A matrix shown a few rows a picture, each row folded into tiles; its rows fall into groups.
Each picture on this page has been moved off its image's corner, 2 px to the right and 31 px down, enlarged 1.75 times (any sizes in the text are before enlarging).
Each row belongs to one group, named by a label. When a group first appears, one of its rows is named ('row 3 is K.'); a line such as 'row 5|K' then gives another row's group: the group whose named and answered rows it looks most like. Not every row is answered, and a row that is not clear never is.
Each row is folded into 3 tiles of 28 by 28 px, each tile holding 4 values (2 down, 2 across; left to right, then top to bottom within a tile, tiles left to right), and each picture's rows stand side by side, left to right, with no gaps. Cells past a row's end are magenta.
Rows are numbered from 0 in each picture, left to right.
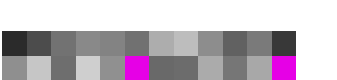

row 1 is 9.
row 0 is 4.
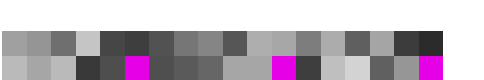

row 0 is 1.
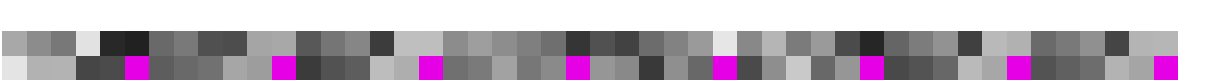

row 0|1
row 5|9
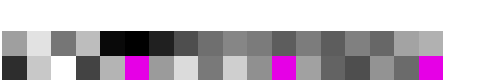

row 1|4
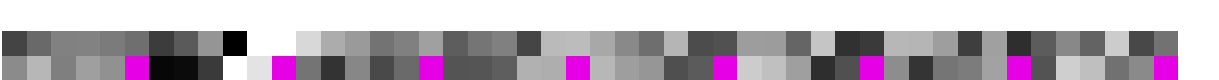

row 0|4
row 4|1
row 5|1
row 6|9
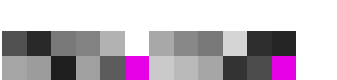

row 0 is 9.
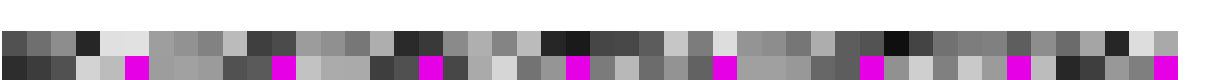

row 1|1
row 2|1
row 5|1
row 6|4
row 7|9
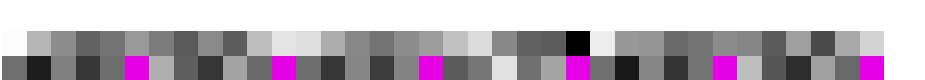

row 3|9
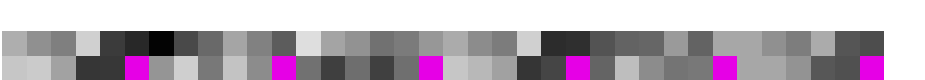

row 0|1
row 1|4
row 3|1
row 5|1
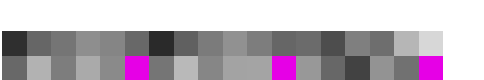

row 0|4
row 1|4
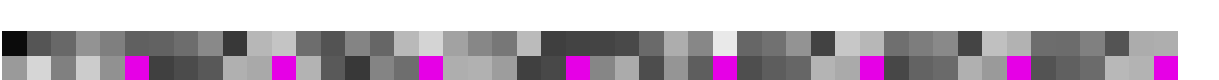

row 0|4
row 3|1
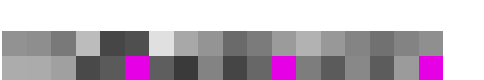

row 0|1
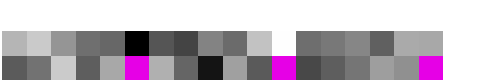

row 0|9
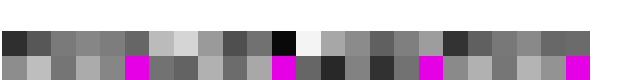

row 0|4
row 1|9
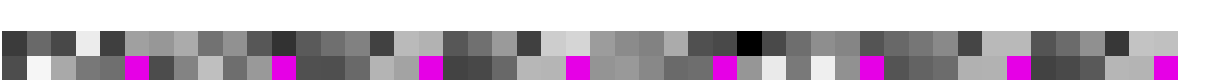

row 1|9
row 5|4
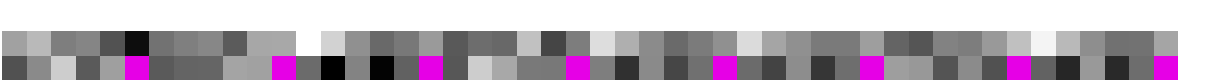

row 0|9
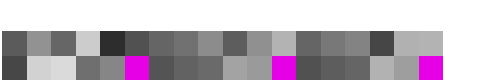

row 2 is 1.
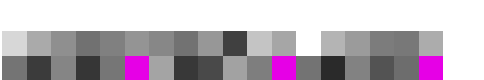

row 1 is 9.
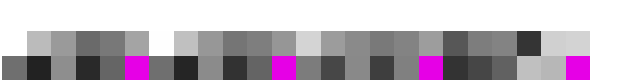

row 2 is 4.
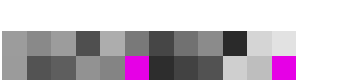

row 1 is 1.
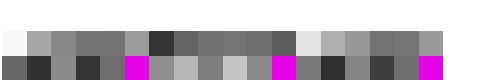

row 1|4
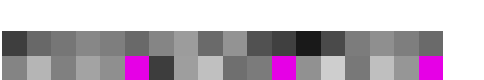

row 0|4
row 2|4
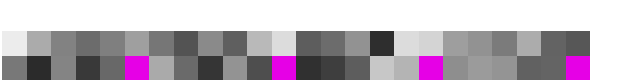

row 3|1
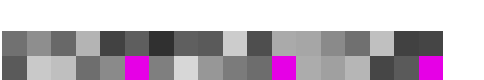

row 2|1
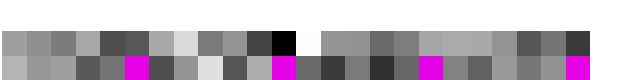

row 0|1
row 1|9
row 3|9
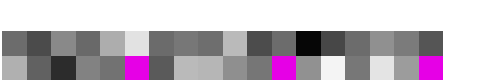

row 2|4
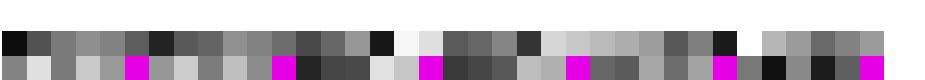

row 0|4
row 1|4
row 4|9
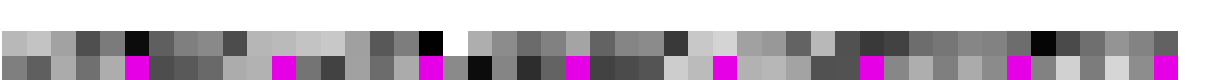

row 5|1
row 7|4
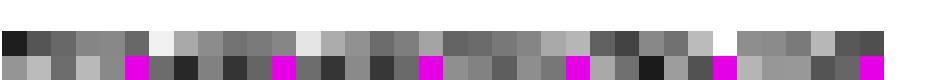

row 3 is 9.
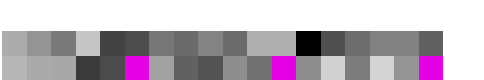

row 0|1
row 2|4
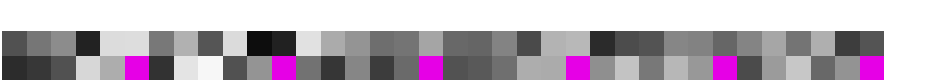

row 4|4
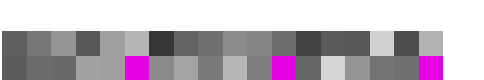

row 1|4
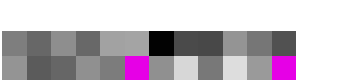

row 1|4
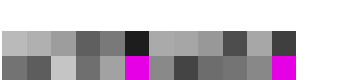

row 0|9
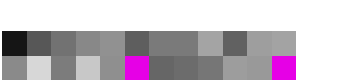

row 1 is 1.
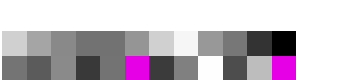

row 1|9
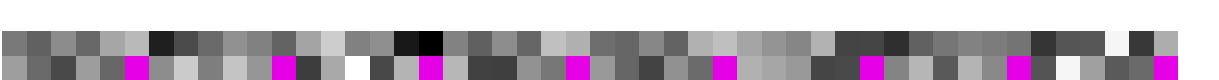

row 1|4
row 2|9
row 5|1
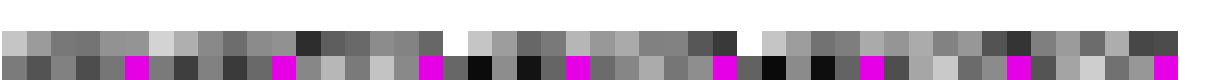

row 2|4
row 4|9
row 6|9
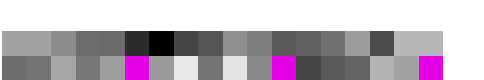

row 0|9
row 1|4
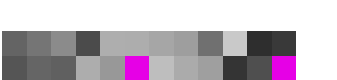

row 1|1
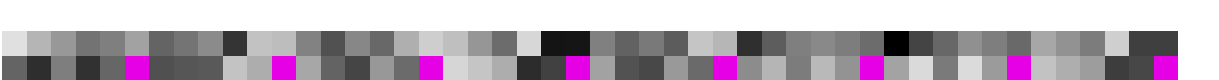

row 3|1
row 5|4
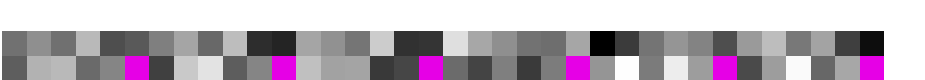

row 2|1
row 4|4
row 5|9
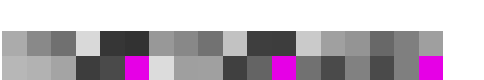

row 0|1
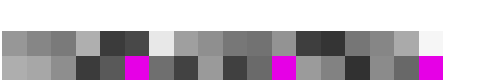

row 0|1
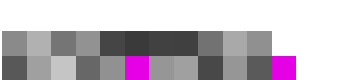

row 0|9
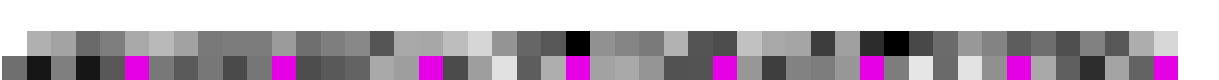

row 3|9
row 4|1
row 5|9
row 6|4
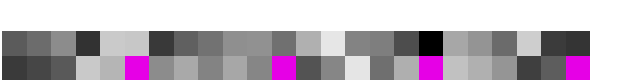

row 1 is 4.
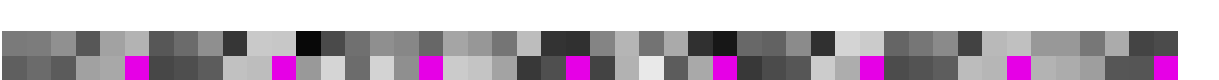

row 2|4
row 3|1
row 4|9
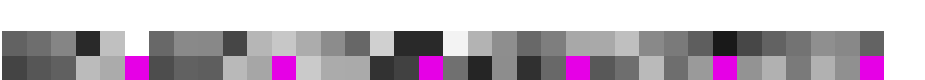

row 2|1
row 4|9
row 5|4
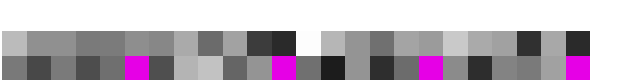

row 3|9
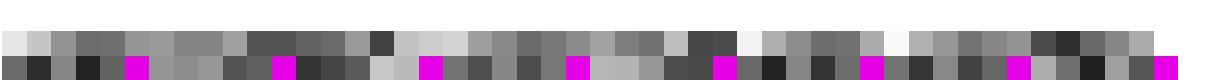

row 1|1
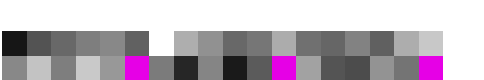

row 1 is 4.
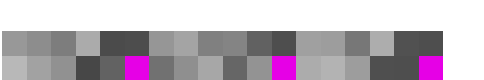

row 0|1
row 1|9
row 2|1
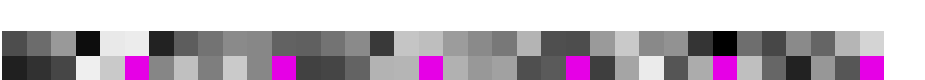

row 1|4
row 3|1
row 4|9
